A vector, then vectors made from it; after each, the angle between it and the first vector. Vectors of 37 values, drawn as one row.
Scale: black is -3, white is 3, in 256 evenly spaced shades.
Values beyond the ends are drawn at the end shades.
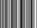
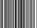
partly aligned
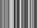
partly opposed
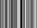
nearly parallel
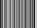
orthogonal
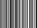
orthogonal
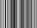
partly aligned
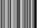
nearly opposite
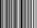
partly aligned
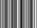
nearly parallel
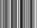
nearly parallel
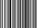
partly opposed
